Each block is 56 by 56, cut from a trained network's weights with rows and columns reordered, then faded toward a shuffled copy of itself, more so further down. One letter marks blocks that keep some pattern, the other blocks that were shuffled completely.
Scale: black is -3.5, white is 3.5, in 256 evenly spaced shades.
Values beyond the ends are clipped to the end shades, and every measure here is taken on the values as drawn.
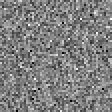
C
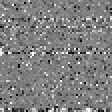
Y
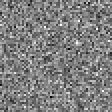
C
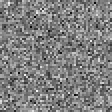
C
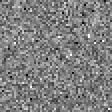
C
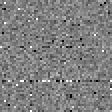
Y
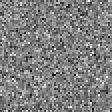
C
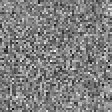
Y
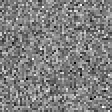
C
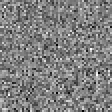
Y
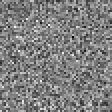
Y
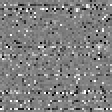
Y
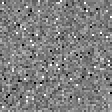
C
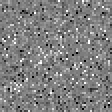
C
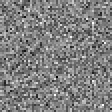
C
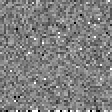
Y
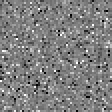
C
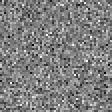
C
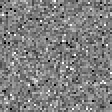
C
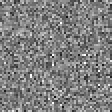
Y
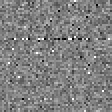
Y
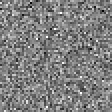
C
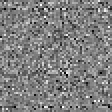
Y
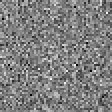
Y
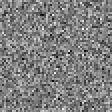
C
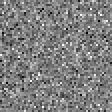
C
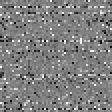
Y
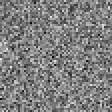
C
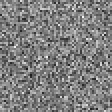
Y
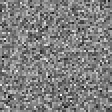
C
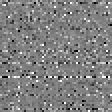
Y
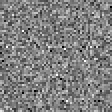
Y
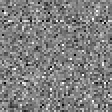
Y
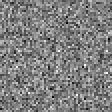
C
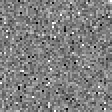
C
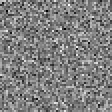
C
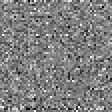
Y
